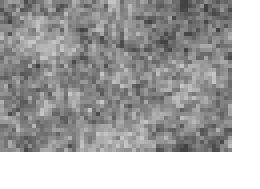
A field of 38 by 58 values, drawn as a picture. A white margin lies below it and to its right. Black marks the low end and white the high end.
Histogram: bell-shaped. Odd rows or columns: none. Ninth with the lowest average: top right. Grain: blotchy. Mirror symmetry: none.
